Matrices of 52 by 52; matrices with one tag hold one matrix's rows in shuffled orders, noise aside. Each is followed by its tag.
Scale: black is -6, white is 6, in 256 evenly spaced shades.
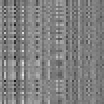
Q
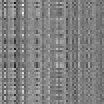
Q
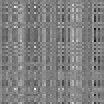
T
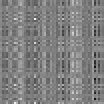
T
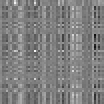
T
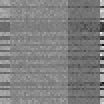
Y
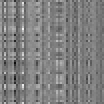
Q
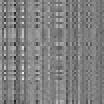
Q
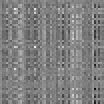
T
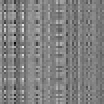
Q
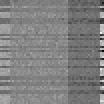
Y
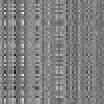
Q
